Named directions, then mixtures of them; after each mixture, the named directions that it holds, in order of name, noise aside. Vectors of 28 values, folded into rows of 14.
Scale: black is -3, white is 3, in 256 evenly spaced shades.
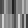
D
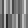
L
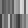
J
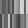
J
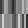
D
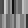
D, L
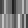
D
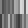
J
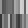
J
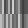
J, L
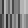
J, L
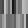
D, L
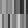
J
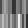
D, J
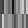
D, J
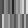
D, J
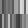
J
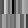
D, L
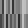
J, L
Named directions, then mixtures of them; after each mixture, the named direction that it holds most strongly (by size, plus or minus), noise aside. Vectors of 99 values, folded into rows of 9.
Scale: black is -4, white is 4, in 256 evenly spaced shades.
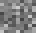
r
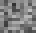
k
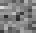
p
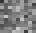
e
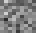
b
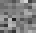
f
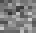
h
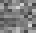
e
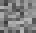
k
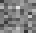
e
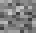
h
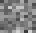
e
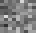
p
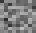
b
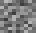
b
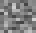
k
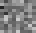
p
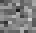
h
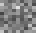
r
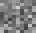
r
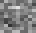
r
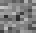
p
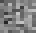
k
